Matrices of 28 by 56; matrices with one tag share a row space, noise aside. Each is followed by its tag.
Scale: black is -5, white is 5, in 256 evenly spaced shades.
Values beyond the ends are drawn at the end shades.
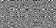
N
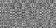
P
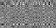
N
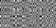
P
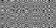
N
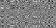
N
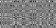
P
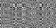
P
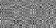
P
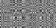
P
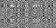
N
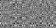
P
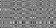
P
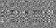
N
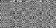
P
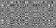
N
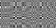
P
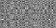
N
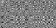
N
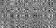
N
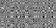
N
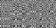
P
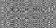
N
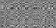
N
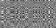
N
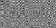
N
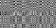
P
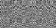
P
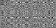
N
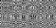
P
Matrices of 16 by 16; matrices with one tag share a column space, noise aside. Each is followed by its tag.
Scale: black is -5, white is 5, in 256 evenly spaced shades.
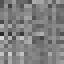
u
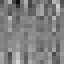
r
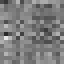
u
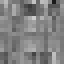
r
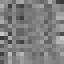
u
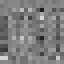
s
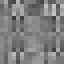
r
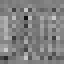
s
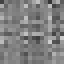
u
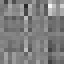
r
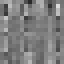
r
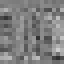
s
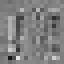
s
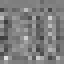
s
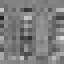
s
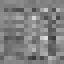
s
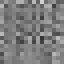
u
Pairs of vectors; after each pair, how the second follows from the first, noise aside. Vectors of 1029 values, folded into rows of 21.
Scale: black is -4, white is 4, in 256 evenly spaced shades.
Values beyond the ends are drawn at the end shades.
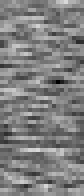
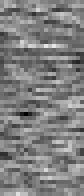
reversed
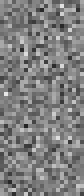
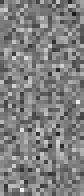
reversed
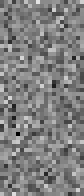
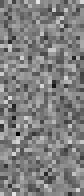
copied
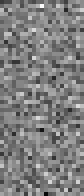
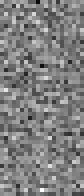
reversed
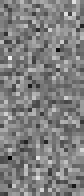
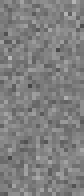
shrunk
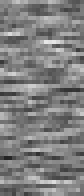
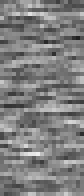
reversed
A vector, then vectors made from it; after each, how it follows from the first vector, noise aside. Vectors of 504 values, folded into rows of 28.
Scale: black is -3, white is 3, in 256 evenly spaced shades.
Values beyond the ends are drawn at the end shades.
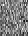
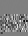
partly zeroed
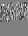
partly zeroed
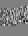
partly zeroed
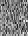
negated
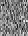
negated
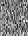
negated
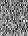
negated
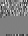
partly zeroed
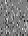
partly zeroed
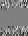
partly zeroed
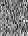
negated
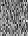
negated
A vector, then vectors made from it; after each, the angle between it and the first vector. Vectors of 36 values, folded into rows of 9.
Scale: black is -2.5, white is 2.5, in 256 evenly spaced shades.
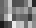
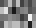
orthogonal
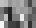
partly opposed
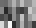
partly opposed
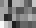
nearly opposite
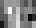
partly aligned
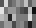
partly opposed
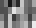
orthogonal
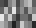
orthogonal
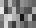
orthogonal
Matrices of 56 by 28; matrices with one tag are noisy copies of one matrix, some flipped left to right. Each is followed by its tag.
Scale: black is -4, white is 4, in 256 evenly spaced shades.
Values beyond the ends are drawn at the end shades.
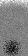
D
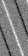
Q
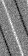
Q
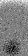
D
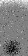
D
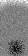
D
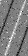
Q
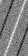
Q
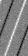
Q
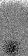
D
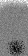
D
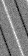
Q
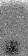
D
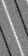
Q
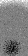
D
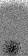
D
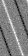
Q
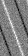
Q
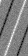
Q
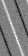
Q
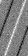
Q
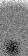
D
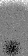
D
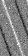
Q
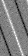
Q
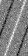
Q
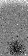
D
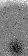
D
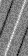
Q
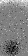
D
